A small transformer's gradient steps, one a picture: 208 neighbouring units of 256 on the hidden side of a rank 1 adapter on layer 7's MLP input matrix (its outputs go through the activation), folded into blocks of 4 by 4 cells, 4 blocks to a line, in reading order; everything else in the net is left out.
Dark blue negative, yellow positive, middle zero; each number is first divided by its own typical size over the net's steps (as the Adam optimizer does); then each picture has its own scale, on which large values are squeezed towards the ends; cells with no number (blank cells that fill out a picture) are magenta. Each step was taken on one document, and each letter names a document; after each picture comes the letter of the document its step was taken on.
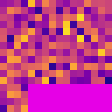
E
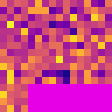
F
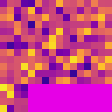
E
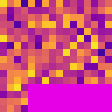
E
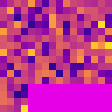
E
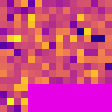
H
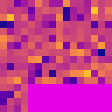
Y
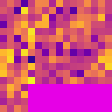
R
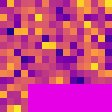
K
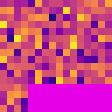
H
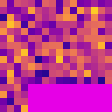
F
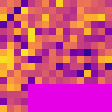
R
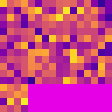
F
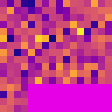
H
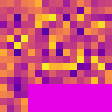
E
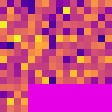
H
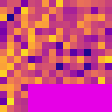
R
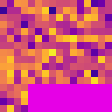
F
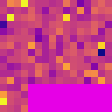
Y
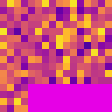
K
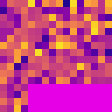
K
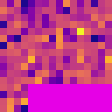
H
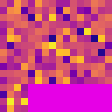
H
